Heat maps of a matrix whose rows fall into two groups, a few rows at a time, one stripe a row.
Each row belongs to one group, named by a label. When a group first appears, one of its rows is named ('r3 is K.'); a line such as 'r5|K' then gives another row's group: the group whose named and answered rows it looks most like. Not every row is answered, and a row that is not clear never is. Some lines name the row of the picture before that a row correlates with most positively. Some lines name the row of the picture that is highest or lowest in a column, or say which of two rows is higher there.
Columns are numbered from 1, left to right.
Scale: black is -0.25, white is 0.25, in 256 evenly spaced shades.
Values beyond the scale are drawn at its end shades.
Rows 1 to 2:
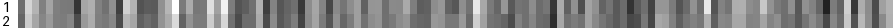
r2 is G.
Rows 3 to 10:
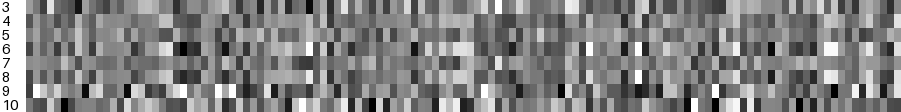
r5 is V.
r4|G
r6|G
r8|G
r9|G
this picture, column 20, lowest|9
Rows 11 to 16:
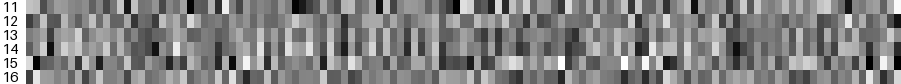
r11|V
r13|V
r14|V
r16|G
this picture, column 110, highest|15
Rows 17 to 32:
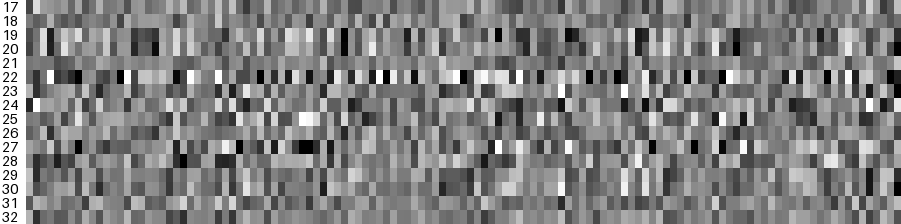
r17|G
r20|V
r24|G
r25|V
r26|V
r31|G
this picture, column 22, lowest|22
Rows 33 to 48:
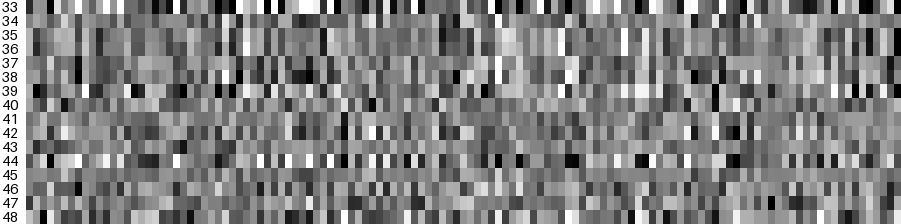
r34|V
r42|V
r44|V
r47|G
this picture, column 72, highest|48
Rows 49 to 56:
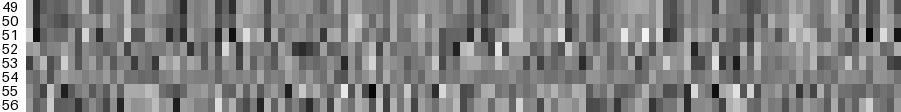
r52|V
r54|V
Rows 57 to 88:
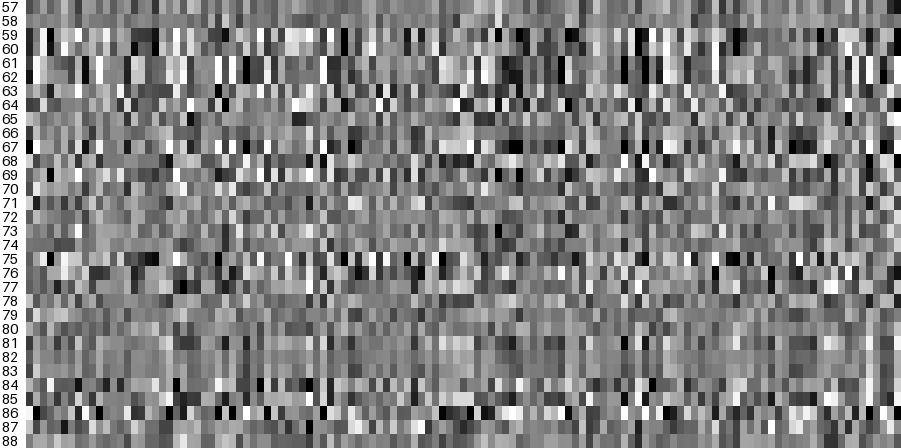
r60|V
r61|G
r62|G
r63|V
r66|G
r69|V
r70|G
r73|V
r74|G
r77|G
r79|G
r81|G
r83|G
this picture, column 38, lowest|87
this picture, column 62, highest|64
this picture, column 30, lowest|86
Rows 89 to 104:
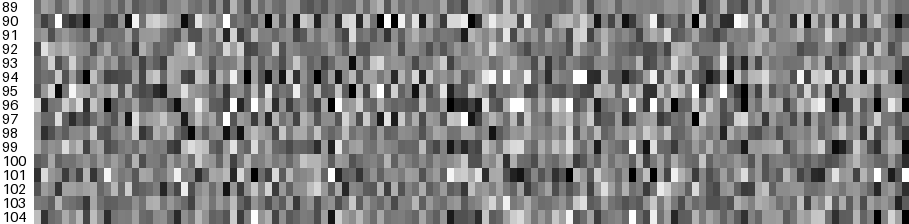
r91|V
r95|V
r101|G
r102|V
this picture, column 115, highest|101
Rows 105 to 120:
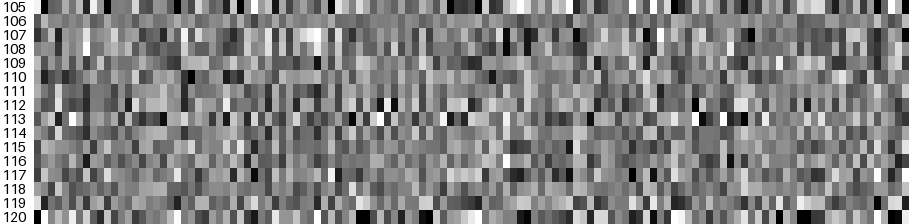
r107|V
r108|V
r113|V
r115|G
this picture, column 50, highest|113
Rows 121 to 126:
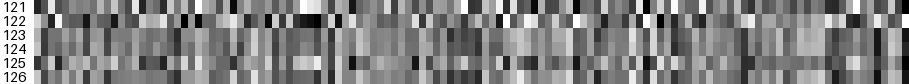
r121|V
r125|V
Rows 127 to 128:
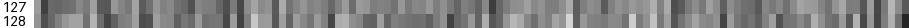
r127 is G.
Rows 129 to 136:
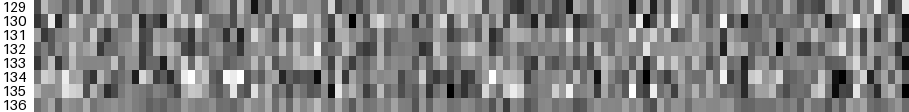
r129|G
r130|V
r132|G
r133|V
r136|V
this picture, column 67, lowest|131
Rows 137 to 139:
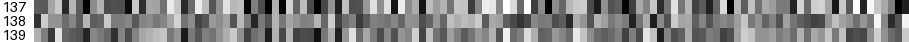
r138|G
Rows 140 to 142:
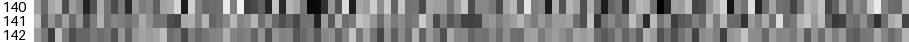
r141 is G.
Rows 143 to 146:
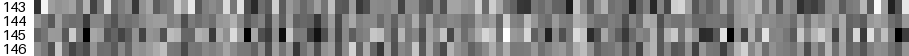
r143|G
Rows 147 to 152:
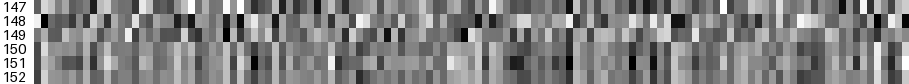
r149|V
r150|G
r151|G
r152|G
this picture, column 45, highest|148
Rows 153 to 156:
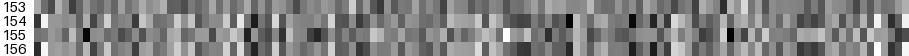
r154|G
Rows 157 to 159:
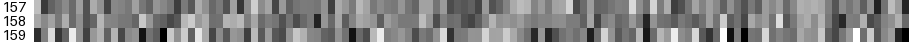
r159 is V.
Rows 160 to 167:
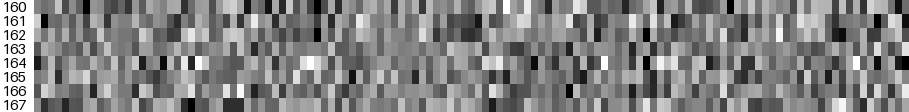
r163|G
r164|V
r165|V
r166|G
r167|G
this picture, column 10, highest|162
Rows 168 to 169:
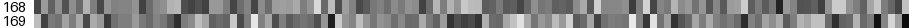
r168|G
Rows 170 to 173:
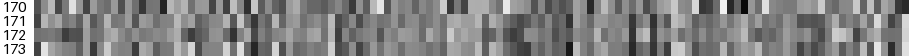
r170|V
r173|G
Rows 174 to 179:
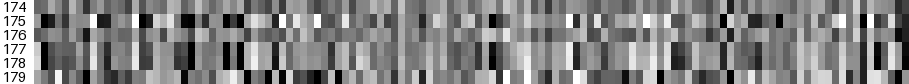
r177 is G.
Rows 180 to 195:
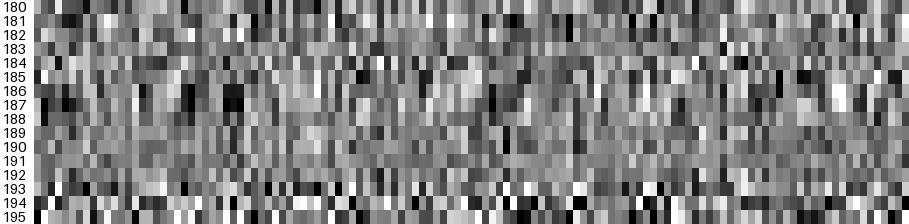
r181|G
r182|G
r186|G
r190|V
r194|V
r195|G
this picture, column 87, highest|194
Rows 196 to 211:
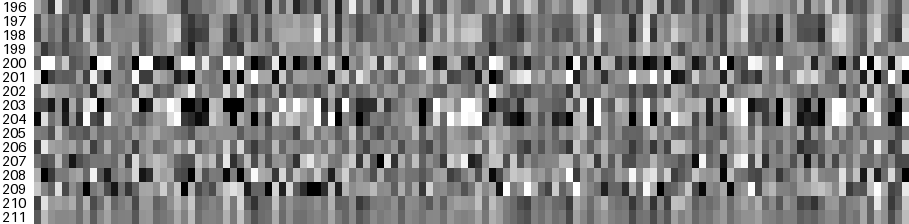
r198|G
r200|G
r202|G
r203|G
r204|G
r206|G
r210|G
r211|G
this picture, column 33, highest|203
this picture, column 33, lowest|200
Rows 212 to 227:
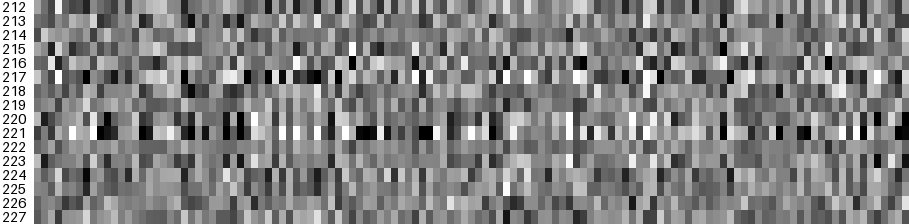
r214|G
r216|V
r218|G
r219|V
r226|G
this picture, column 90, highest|227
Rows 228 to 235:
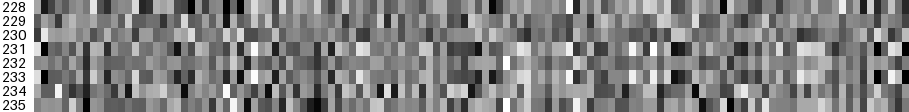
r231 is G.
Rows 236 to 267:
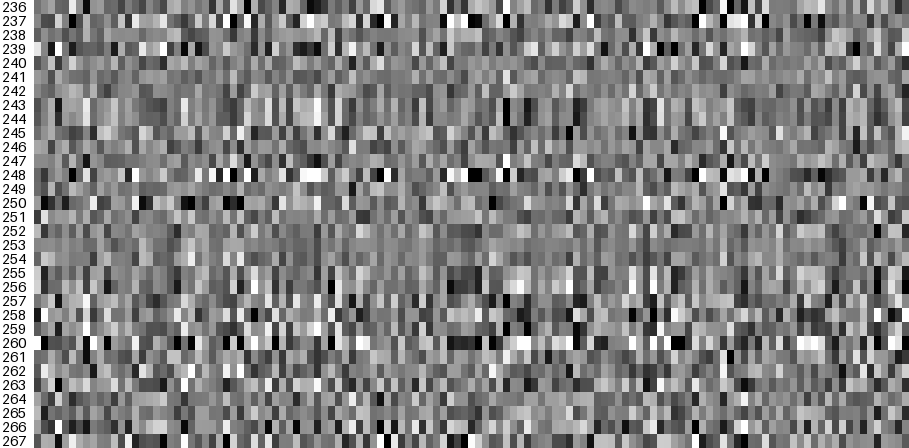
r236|V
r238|G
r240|V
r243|V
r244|V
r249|V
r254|G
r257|V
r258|G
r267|V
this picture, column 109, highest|267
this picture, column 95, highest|267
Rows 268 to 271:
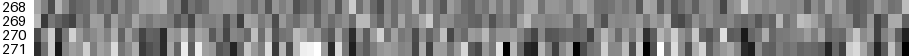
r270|V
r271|V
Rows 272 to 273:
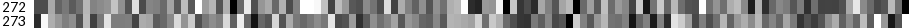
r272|V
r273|G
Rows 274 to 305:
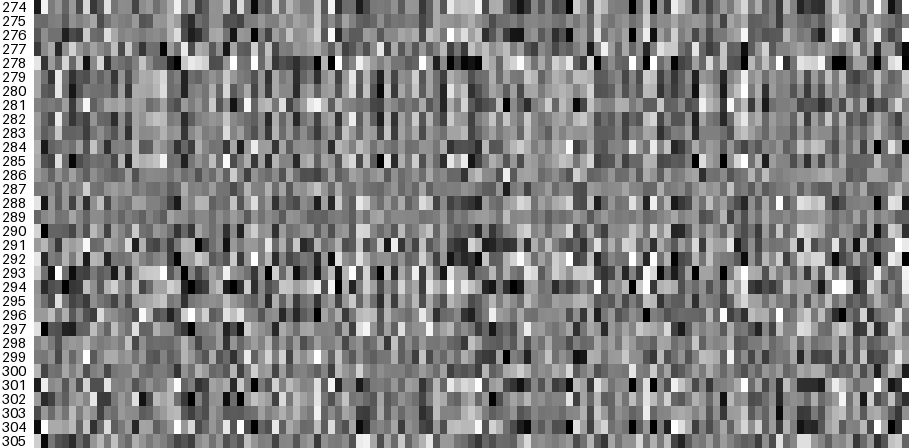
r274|G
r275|G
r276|G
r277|V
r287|V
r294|G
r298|V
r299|V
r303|G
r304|G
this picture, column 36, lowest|296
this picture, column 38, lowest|293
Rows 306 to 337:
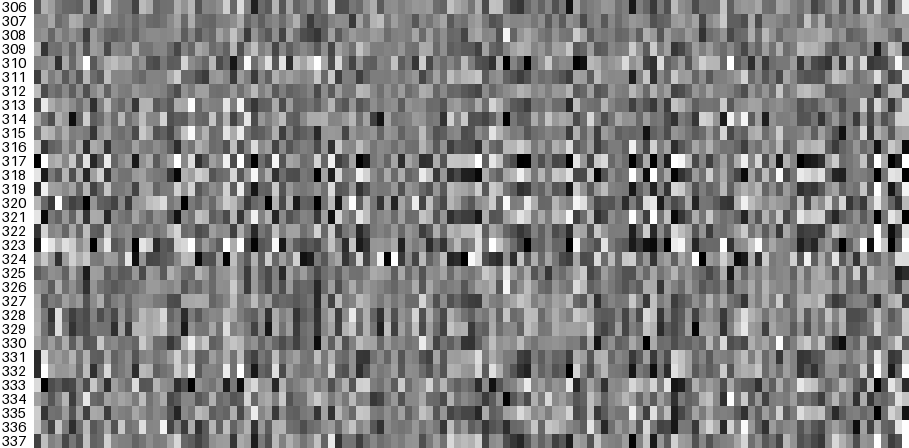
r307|V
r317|G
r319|G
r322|G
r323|G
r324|V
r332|G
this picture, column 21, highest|317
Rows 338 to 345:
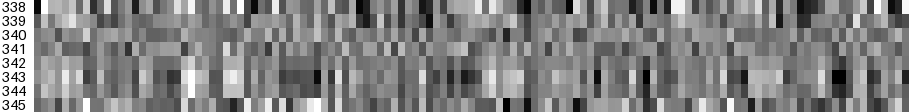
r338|G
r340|V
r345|V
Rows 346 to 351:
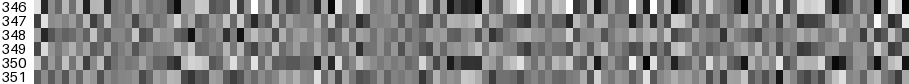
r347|G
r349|G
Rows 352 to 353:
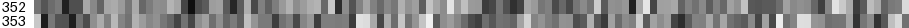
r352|G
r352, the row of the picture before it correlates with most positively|351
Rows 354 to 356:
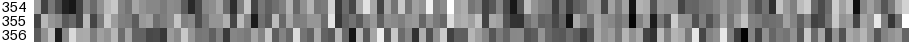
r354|G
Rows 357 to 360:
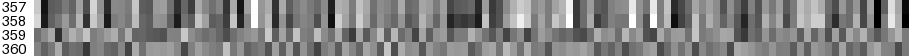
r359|V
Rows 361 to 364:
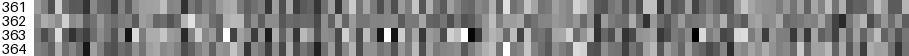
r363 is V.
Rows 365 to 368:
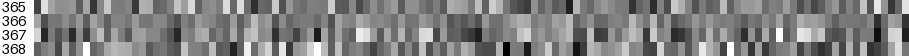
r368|V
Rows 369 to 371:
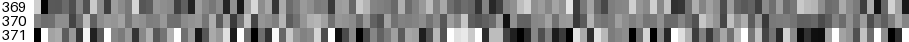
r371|G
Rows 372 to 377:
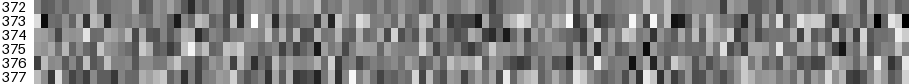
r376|G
